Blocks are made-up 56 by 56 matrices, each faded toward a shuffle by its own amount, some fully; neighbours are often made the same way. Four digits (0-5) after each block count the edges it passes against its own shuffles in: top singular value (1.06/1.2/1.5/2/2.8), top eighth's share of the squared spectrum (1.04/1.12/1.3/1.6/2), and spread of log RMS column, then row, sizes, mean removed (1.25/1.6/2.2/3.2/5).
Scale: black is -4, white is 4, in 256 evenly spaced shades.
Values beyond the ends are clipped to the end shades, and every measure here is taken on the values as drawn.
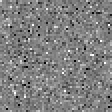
0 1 0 0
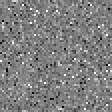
0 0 0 0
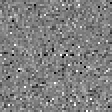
2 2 0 1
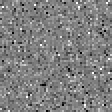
0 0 0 0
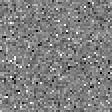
0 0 0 0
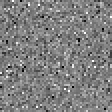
1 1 0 1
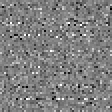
2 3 0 3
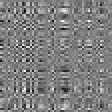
5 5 4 4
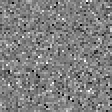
1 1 0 0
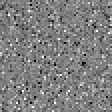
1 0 0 0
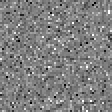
2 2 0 0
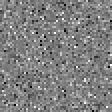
0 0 0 0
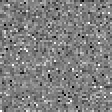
2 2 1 0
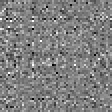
3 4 2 2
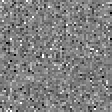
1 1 0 0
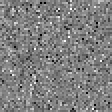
1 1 0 0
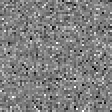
2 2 1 1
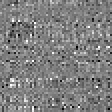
4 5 2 3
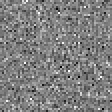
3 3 0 1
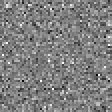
3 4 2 2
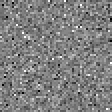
2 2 0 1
